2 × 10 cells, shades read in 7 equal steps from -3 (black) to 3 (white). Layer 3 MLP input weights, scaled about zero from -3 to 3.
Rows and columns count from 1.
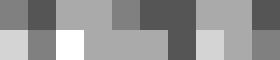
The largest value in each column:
2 0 3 1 1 1 -1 2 1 0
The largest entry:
3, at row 2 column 3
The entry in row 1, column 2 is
-1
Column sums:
2 -1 4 2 1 0 -2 3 2 -1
